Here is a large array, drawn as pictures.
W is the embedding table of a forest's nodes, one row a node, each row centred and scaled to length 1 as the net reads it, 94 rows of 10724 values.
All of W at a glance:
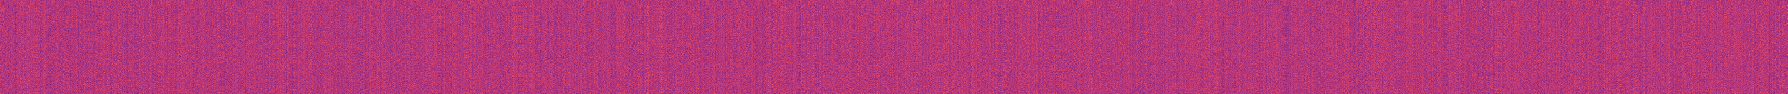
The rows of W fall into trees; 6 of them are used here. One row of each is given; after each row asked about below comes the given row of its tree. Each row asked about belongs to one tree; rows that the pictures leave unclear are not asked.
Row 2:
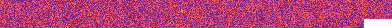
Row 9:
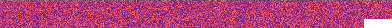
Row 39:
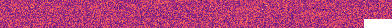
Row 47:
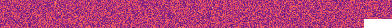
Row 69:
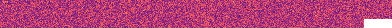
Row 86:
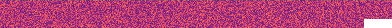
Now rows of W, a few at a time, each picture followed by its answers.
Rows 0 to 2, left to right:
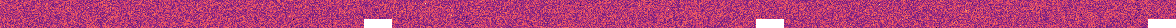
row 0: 86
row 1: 2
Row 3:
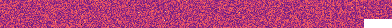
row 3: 86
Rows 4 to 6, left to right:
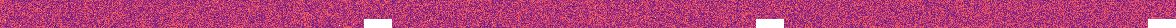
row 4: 2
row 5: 69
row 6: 47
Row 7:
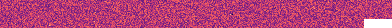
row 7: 47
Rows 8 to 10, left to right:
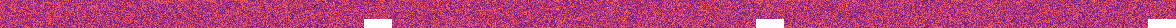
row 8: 39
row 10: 47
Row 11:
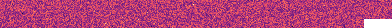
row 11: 39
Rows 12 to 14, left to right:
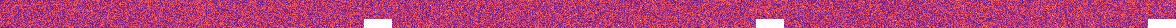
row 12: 69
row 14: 2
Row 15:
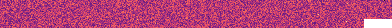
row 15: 47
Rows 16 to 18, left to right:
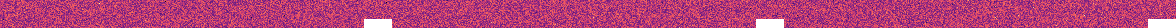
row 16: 9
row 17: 69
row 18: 9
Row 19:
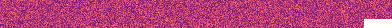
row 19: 47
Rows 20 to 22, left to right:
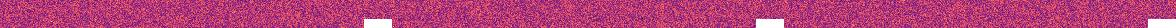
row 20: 9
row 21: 2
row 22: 2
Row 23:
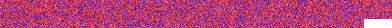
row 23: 9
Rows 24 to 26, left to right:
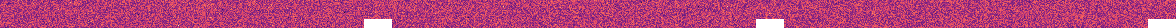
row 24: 69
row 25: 39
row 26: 9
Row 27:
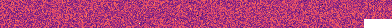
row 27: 39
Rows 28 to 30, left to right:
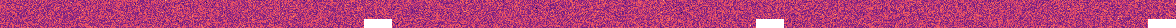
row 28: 47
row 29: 86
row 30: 47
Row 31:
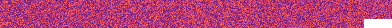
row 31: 69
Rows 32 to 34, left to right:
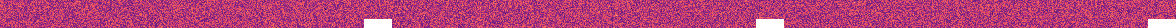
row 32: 2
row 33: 47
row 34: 69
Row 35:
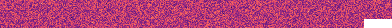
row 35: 47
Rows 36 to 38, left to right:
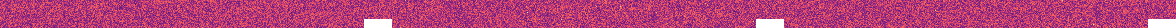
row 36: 39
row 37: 2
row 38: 86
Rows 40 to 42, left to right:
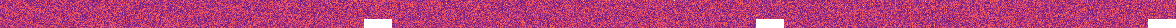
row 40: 9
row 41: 2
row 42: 69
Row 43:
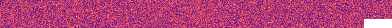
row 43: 69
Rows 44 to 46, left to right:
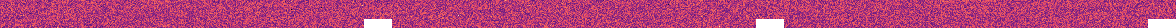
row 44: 39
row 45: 47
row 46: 39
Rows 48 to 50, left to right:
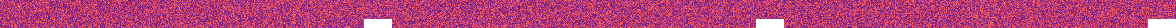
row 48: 2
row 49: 47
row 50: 69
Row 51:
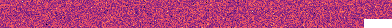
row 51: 86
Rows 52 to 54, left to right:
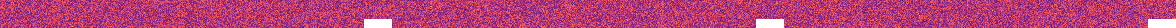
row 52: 39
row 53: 2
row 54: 9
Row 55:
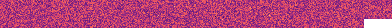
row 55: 39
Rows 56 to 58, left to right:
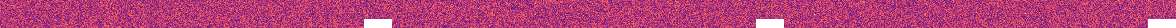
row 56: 86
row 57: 39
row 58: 2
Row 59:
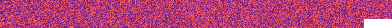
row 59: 69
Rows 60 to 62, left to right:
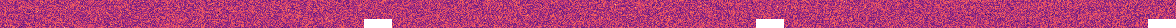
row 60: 9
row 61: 86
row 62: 39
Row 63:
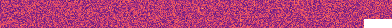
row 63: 69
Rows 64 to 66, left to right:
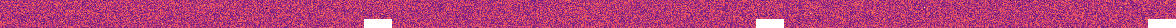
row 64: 69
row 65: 47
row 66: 9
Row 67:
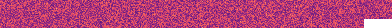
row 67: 86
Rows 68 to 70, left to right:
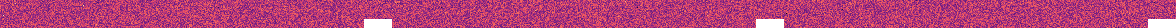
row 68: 47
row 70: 86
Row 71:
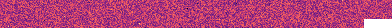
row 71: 9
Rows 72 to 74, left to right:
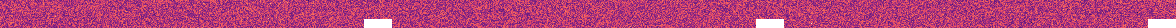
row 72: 39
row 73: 47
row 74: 9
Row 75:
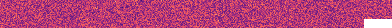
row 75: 47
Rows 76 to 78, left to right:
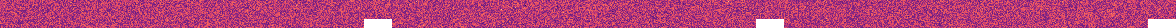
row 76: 47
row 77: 69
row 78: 2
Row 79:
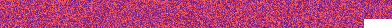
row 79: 39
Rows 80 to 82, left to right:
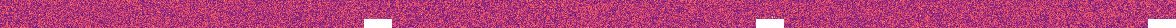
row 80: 47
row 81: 69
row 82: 2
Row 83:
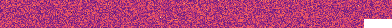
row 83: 69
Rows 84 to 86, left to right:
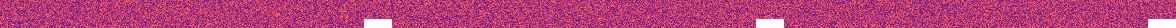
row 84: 47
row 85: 69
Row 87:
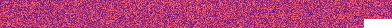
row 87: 69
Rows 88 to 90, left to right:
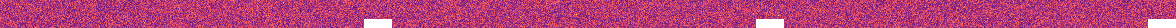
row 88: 2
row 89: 39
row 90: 9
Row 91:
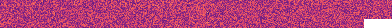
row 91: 69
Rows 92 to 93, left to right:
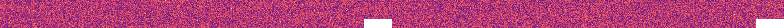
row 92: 39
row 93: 47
